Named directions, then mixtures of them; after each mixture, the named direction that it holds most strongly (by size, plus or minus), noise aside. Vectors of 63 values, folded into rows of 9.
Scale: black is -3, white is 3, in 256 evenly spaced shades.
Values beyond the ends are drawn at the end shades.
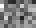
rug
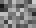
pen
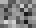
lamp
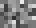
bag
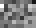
rug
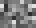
bag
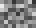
pen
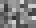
bag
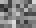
lamp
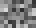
pen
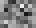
lamp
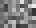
bag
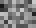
pen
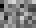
rug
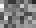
rug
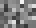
bag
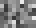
bag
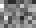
rug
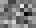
lamp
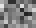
rug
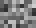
pen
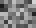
pen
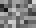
pen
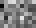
rug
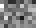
rug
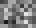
lamp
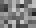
pen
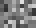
bag
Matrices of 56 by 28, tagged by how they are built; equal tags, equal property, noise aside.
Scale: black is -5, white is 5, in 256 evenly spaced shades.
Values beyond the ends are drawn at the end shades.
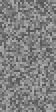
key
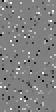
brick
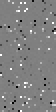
brick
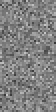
key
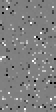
brick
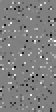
brick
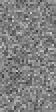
key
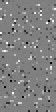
brick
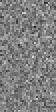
key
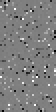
brick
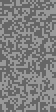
key
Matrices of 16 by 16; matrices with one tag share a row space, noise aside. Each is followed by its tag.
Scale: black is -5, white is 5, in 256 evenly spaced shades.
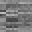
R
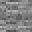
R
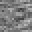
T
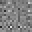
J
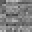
R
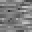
T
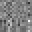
J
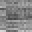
R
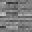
R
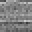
R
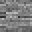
R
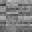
R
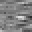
T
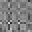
J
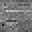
R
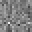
J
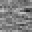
T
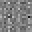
J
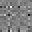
J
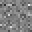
J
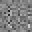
J
